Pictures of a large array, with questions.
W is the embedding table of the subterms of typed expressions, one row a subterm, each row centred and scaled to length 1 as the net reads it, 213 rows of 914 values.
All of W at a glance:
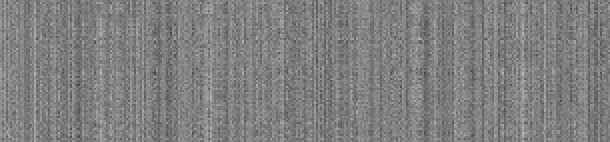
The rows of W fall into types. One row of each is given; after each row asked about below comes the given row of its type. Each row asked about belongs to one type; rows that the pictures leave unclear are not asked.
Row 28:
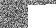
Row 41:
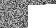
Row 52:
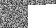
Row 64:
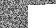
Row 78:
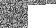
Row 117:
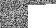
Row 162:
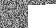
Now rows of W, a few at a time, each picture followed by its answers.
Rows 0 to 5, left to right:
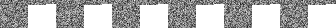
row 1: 117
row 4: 52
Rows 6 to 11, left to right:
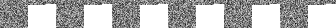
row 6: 41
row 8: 28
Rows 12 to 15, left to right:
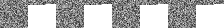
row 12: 41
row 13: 41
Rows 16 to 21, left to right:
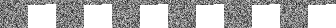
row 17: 28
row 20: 41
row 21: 52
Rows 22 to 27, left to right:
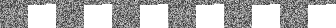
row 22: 117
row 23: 78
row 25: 117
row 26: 78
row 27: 52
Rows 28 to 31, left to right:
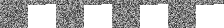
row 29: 162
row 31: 52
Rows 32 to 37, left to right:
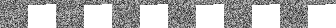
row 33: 117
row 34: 162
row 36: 162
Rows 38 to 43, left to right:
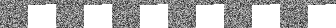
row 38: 78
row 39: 52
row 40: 117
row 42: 41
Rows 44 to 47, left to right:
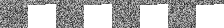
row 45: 64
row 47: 52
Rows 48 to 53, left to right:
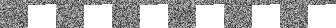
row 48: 41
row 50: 28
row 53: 162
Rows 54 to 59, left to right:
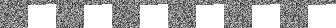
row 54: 41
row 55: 52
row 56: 52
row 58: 41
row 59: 41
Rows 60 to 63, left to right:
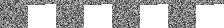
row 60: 64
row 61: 162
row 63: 52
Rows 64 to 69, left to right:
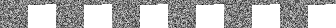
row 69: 64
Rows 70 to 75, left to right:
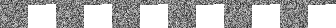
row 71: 117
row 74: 52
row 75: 162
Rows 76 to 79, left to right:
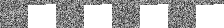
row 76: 117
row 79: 28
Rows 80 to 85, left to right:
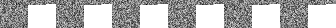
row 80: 52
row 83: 162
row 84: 64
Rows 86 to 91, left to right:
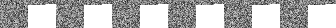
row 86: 162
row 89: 28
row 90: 117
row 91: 64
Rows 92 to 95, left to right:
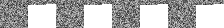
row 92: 41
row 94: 41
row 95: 64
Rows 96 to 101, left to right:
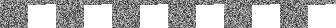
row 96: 28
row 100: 41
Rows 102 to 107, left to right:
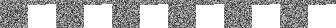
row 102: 28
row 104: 52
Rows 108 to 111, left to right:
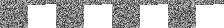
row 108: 162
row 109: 78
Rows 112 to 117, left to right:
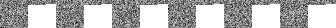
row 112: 41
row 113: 162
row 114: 162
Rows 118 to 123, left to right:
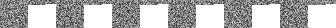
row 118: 162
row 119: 28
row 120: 28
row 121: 28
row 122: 41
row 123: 64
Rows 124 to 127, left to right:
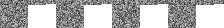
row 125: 162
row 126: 162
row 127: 52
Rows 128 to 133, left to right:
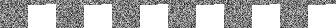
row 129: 28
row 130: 41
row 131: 52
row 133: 41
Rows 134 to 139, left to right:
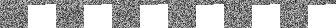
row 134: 162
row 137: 41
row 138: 78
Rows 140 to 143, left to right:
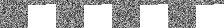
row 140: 52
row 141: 162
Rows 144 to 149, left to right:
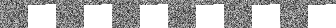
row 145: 41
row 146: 28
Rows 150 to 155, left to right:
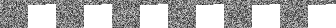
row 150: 28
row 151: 41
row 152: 117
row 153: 64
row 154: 41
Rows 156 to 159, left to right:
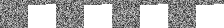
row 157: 78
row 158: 117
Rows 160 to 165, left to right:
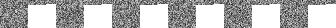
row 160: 52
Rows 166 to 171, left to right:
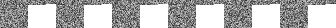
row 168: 64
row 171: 162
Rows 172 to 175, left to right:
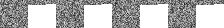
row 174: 64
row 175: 52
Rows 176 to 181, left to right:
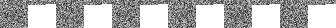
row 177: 78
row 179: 162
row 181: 64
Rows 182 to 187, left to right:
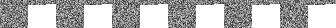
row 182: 52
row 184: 52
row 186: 78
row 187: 64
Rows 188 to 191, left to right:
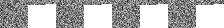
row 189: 64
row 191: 41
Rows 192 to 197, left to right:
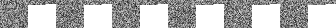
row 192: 162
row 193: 28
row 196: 64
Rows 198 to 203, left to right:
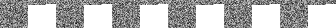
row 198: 78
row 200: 28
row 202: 162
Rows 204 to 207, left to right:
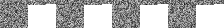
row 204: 28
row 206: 162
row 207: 52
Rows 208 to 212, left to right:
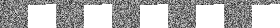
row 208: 64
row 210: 162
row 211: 52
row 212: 28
